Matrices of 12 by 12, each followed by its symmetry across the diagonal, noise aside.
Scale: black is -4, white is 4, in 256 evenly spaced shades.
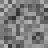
symmetric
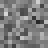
neither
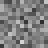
antisymmetric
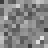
symmetric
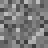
symmetric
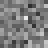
neither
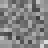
symmetric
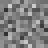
antisymmetric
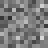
neither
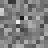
antisymmetric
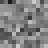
neither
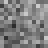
antisymmetric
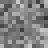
neither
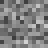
neither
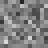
neither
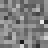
antisymmetric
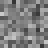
antisymmetric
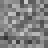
neither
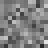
antisymmetric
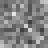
symmetric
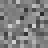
antisymmetric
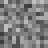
antisymmetric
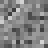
symmetric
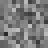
neither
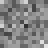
symmetric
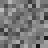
symmetric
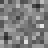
symmetric
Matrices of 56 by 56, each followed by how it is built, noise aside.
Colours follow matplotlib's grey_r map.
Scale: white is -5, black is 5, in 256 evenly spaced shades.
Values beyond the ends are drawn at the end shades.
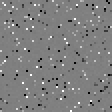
sparse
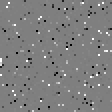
sparse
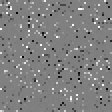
sparse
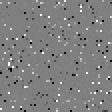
sparse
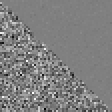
lower triangular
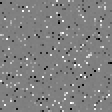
sparse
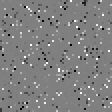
sparse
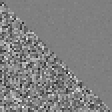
lower triangular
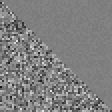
lower triangular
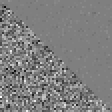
lower triangular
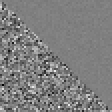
lower triangular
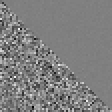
lower triangular
